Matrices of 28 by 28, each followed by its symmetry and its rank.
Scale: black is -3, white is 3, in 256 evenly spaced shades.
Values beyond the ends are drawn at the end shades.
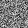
neither, full rank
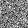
neither, full rank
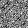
symmetric, full rank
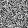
neither, full rank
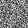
neither, full rank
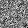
symmetric, full rank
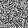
neither, full rank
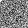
symmetric, full rank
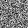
neither, full rank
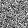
neither, full rank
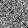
symmetric, full rank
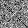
symmetric, full rank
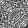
symmetric, full rank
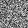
neither, full rank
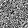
symmetric, full rank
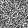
symmetric, full rank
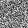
neither, full rank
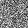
neither, full rank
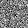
symmetric, full rank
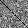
symmetric, full rank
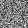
neither, full rank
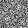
symmetric, full rank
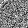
symmetric, full rank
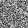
neither, full rank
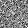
symmetric, full rank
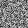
symmetric, full rank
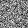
neither, full rank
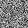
neither, full rank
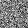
neither, full rank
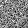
symmetric, full rank
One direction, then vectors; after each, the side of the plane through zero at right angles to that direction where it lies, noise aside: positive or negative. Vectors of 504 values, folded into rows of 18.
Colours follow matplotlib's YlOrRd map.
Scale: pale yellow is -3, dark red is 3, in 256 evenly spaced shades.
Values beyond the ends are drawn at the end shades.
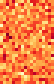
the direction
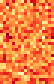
positive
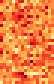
negative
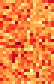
negative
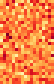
positive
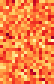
positive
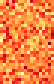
positive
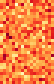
positive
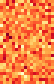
positive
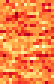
positive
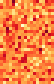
positive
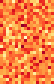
negative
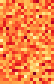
positive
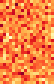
negative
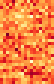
positive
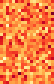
negative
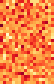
negative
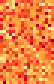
negative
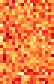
positive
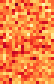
negative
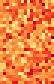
positive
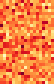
negative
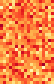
negative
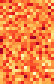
negative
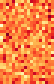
positive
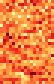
positive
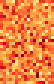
negative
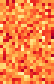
positive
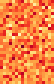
negative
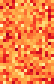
positive
